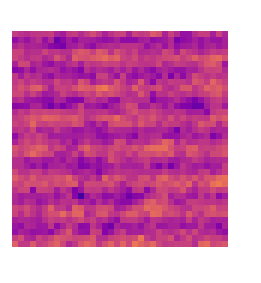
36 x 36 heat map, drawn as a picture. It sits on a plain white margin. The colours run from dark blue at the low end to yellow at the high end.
Horizontal stripes repeat 7 times down the table. No single row or column stands out from its neighbours. There is no overall slope. Streaks run across, left to right. The histogram is bell-shaped.
